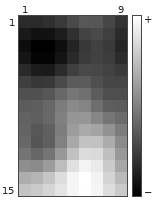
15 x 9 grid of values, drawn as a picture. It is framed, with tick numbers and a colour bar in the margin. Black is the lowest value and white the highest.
Values rise toward the bottom. The top left is the ninth with the lowest average. No lone cell stands out from its neighbours. The bottom middle is the ninth with the highest average.
